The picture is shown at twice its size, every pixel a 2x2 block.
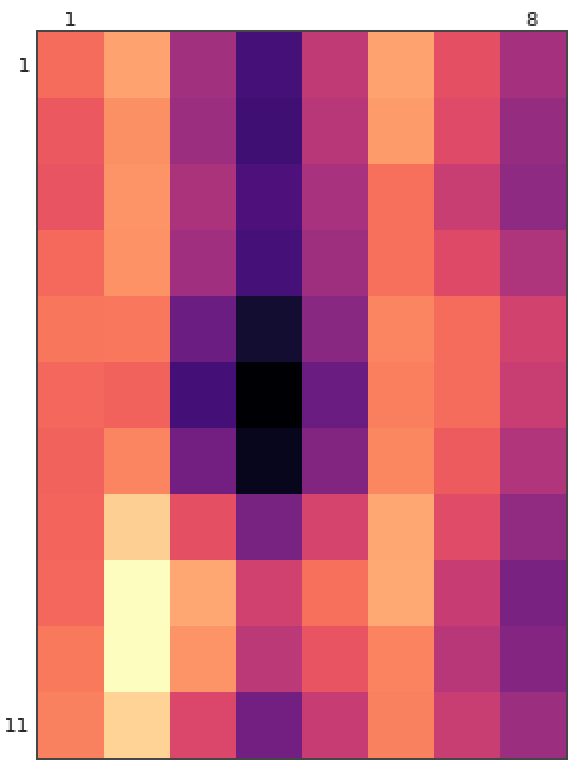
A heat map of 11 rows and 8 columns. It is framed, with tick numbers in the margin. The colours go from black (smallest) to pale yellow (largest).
The bottom left is the ninth with the highest average. On average the colour sits 60% of the way up the scale. The centre is the ninth with the lowest average. Upright stripes repeat 2 times across the table.
